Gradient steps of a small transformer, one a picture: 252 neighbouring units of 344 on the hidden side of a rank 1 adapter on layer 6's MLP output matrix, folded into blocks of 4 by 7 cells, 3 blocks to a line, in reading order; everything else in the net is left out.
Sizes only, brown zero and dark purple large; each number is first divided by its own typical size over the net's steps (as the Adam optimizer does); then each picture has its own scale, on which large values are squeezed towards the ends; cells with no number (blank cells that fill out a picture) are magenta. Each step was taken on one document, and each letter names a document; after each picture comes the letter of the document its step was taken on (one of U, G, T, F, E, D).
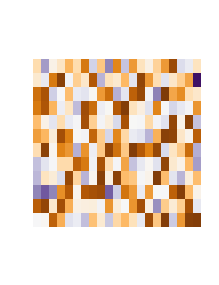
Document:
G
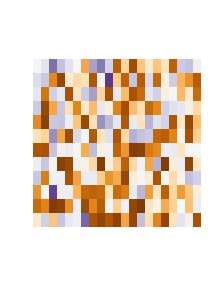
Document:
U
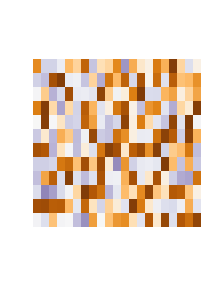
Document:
G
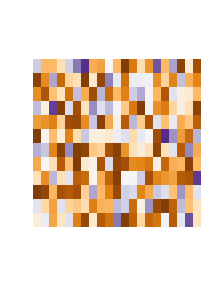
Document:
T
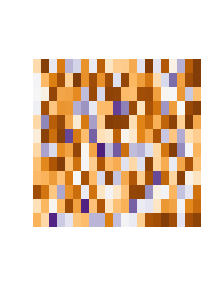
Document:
U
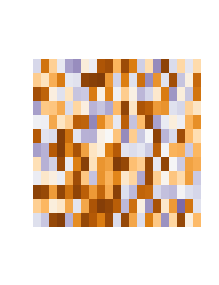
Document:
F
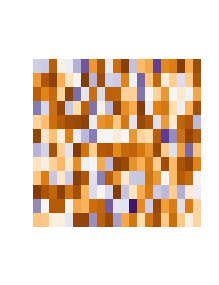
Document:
T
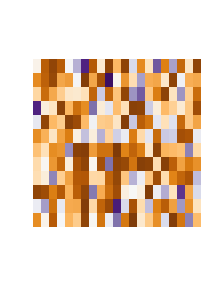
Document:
T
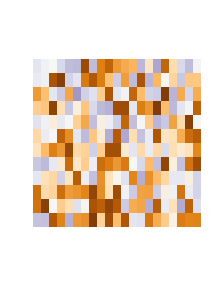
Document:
F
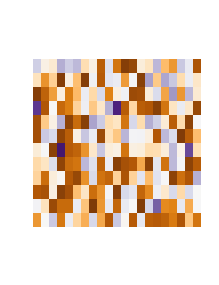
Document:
F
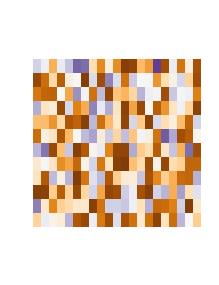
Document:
T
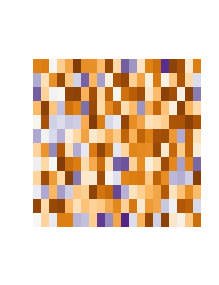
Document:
G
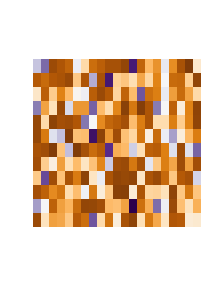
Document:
T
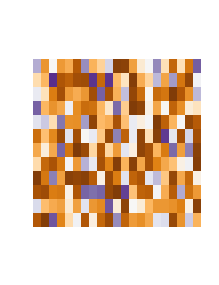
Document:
F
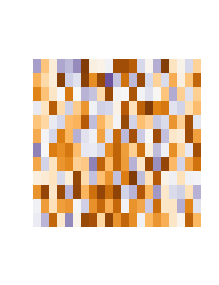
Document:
U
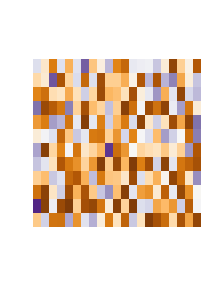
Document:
F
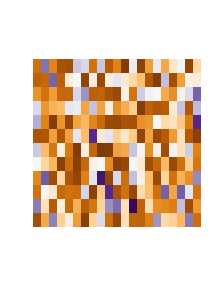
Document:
T
